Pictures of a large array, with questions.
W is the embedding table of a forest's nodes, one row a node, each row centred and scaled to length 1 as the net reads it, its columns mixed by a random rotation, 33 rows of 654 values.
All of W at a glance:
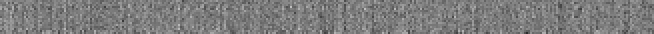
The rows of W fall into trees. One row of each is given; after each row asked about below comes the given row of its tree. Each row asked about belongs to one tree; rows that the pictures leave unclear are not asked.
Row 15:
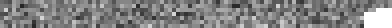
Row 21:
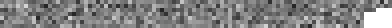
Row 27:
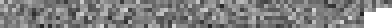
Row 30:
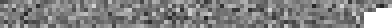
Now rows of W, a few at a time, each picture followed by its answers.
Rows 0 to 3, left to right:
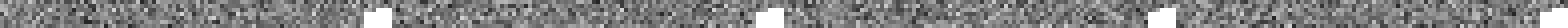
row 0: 27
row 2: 15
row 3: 27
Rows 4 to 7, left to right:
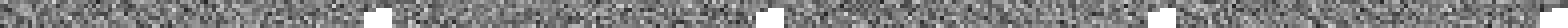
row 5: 30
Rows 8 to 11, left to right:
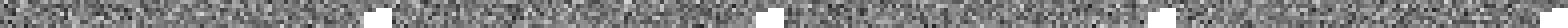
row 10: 21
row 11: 30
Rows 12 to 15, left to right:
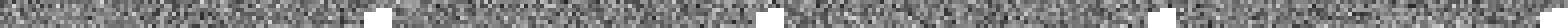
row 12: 15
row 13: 21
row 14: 21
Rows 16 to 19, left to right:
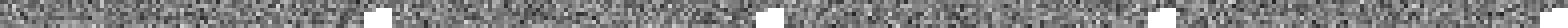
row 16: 15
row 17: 15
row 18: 27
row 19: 21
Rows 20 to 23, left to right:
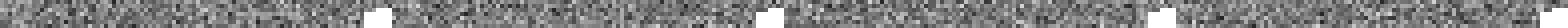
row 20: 27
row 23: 30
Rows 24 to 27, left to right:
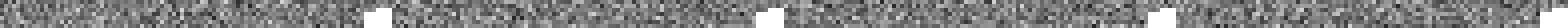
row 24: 15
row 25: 21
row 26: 21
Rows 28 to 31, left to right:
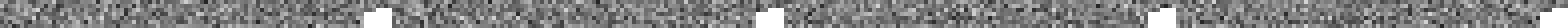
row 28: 21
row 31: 30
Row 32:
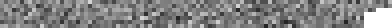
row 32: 30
